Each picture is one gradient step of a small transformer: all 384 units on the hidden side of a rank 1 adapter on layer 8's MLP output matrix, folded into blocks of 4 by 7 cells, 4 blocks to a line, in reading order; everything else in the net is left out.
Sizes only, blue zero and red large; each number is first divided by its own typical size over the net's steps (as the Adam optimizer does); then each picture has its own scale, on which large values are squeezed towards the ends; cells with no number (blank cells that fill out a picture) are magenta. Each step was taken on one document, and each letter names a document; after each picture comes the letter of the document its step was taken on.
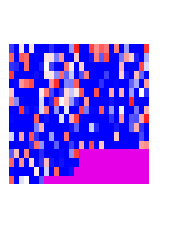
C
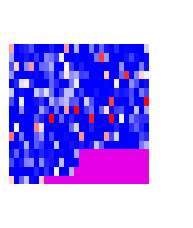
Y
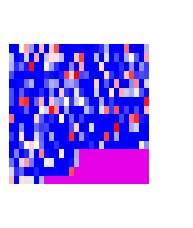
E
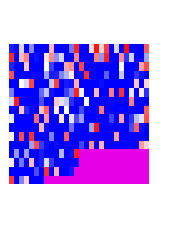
C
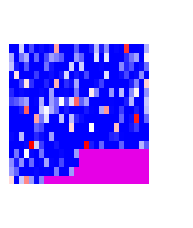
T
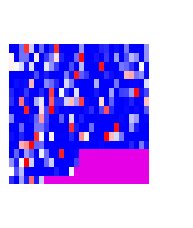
E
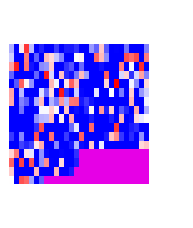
Y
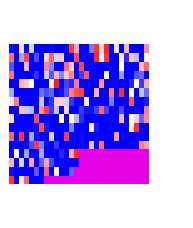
C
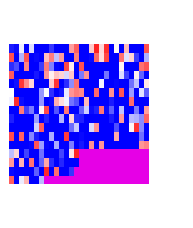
C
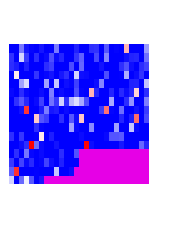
T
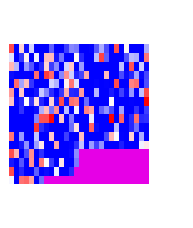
Y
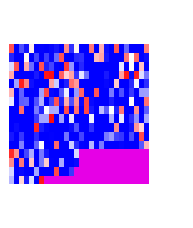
Y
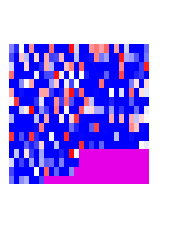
C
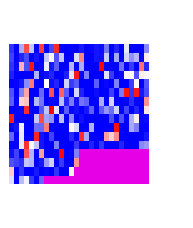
E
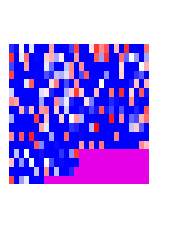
C
